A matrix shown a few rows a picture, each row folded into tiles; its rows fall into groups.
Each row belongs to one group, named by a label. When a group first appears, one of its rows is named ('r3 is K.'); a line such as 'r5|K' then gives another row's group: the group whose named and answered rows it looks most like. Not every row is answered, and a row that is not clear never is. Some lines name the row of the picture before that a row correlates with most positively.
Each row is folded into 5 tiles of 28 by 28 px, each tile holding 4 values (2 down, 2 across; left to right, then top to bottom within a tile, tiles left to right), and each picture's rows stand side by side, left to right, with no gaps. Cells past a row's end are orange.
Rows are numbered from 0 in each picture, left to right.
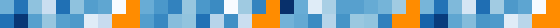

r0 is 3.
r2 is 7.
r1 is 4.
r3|3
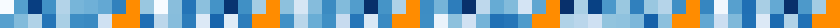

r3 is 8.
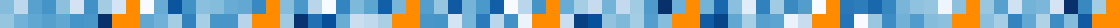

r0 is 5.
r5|3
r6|8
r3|4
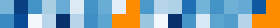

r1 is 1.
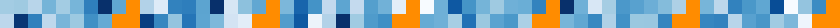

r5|4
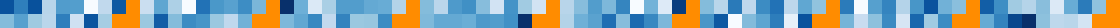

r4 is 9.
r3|5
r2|7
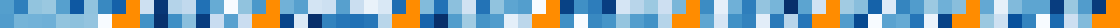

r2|9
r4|8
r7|1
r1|4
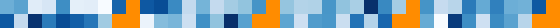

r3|1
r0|9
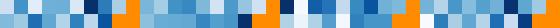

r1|5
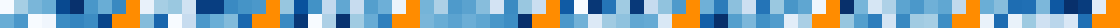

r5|3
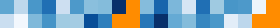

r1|3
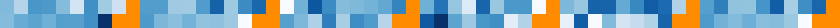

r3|3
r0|5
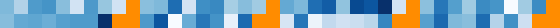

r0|5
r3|4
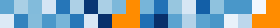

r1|3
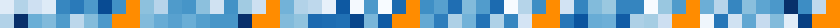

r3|4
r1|5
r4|4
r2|9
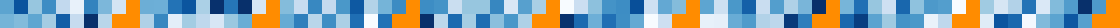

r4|4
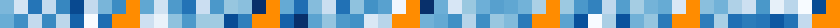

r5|9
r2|3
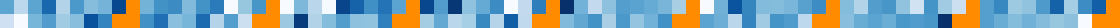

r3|4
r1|4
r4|7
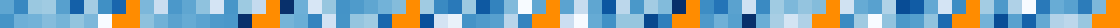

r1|5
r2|7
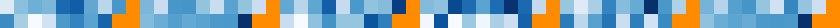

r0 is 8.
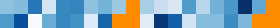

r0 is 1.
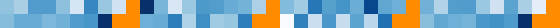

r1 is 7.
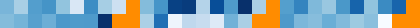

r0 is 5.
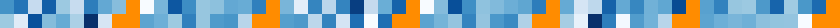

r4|1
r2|1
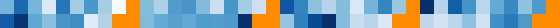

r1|5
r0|3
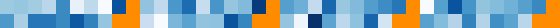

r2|1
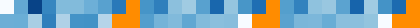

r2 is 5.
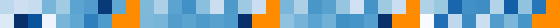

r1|5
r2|5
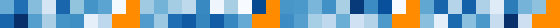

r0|3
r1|9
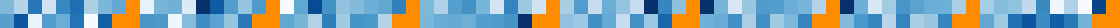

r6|7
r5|7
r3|5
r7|9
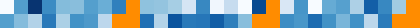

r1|9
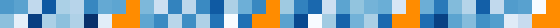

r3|3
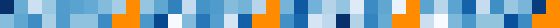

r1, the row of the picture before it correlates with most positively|2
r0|7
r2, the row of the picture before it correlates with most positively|2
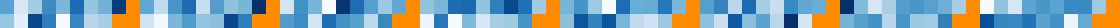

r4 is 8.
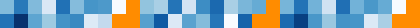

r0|3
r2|3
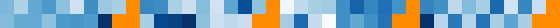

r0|5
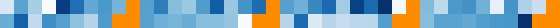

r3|5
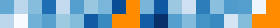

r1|3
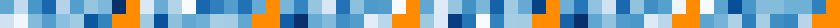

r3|1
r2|3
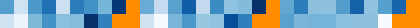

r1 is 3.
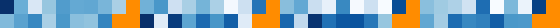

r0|7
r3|9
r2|9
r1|9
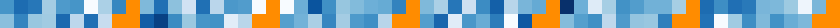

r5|8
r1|3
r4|7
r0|4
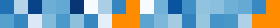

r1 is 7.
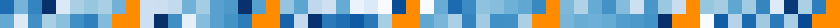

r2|9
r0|8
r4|5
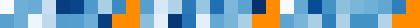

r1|1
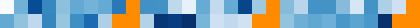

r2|5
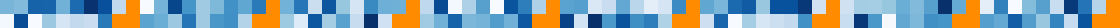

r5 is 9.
